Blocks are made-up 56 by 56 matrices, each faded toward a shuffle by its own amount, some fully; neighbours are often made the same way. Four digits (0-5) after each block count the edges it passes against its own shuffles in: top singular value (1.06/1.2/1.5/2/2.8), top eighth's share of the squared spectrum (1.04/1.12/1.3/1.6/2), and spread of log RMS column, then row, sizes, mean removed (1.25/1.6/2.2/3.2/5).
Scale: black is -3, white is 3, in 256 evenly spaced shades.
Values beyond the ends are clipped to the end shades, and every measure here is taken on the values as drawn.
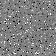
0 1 0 0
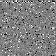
3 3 0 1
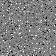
1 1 0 0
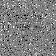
3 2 0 1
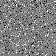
1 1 0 0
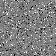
0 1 0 0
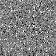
2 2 1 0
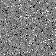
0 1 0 0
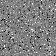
0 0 0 0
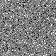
0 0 0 0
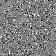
0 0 0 0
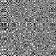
4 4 3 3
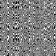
4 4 3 2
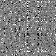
3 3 2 1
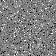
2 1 0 0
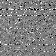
2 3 0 2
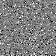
1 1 0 2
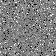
0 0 0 0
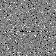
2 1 0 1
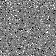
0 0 0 1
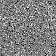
2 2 0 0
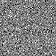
3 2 1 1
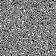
0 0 0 0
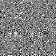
3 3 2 2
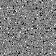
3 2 0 1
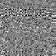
4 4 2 3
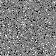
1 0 0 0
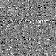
3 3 0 2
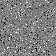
0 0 0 0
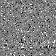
1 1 1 1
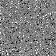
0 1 1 1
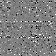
3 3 1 2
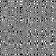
4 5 3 3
